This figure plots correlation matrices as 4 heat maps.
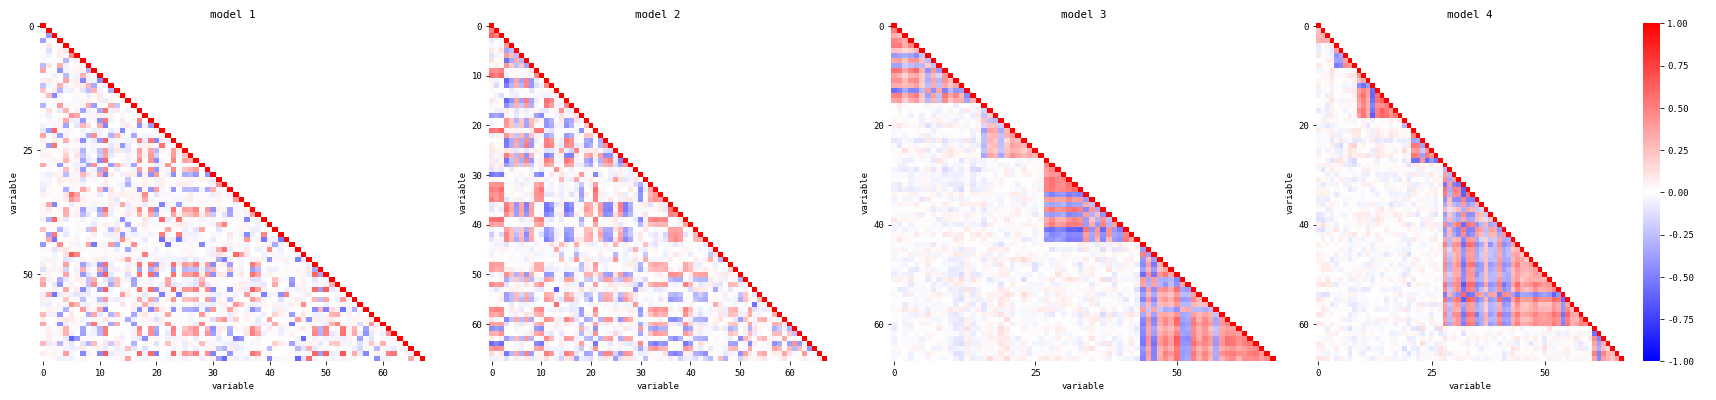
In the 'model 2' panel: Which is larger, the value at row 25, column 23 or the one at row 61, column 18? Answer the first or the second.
the second
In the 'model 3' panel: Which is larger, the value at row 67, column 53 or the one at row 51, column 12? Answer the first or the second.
the first
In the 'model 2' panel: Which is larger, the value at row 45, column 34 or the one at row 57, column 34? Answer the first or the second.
the second
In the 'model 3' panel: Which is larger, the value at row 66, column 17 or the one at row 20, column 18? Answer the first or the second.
the second
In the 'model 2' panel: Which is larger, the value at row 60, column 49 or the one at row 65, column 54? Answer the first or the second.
the first
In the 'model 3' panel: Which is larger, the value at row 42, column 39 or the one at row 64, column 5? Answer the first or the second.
the second
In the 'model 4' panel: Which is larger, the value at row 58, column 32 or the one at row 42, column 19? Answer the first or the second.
the second
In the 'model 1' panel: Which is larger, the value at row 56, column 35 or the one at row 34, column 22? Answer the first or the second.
the first
